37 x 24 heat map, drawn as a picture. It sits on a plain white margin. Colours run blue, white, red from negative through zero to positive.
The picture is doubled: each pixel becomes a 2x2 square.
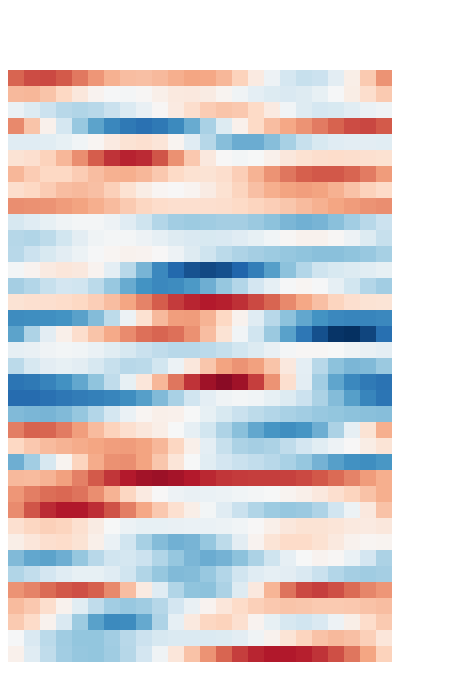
Ninth with the highest average: bottom right. Ninth with the lowest average: middle right. Grain: streaks across. Slope: none.
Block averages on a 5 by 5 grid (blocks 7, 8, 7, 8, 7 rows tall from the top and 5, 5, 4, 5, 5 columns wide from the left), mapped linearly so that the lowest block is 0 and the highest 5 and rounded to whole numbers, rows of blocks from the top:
44334 | 33233 | 12430 | 55333 | 32244
